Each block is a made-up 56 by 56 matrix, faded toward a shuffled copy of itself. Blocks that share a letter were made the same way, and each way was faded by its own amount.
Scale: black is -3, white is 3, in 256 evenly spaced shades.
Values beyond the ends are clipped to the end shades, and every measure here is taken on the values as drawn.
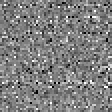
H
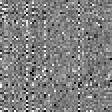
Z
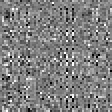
Z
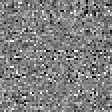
H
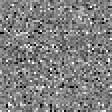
H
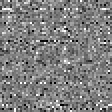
H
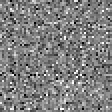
H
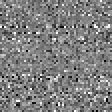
H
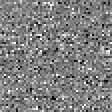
H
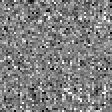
H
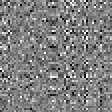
Z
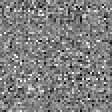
H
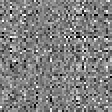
Z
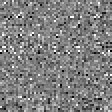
H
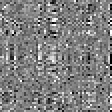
Z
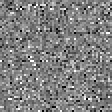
H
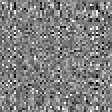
Z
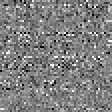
H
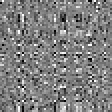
Z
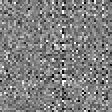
Z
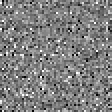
H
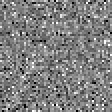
H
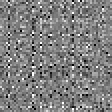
Z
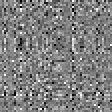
Z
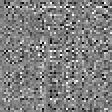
Z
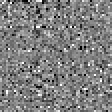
H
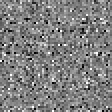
H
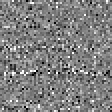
H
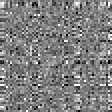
Z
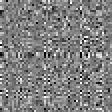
Z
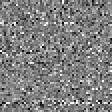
H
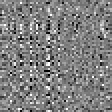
Z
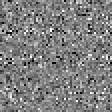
H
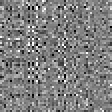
Z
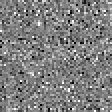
H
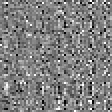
Z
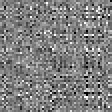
Z
